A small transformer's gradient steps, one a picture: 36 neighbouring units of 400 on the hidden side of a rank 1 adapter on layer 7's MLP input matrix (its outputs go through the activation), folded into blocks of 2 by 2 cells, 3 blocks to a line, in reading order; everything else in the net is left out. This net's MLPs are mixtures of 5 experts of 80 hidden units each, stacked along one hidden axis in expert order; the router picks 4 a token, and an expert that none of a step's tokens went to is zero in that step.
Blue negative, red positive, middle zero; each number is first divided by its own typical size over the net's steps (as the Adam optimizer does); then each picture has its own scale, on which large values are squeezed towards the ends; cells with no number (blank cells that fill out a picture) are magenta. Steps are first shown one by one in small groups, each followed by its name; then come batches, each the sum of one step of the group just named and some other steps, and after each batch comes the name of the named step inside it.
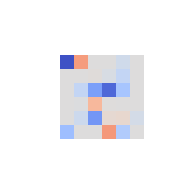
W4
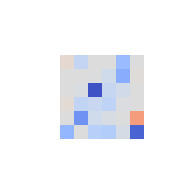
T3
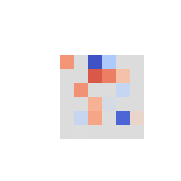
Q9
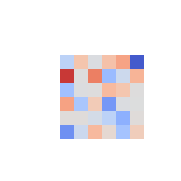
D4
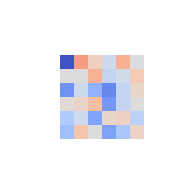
W4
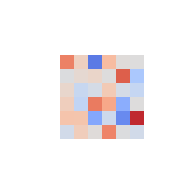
Q9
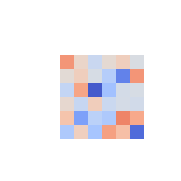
T3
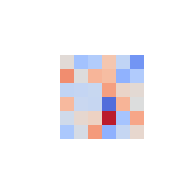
D4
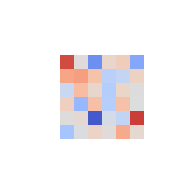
D4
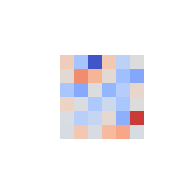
Q9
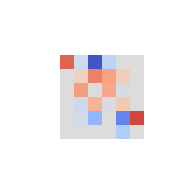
Q9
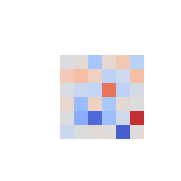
D4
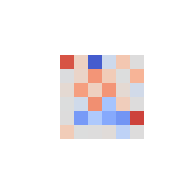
Q9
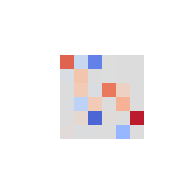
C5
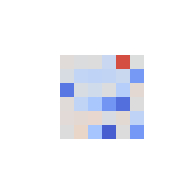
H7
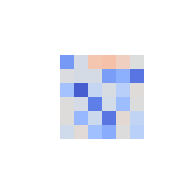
H7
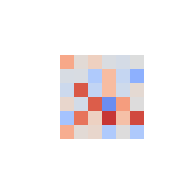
H7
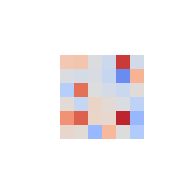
H7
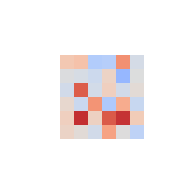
H7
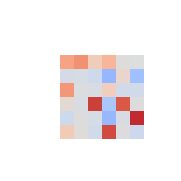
H7
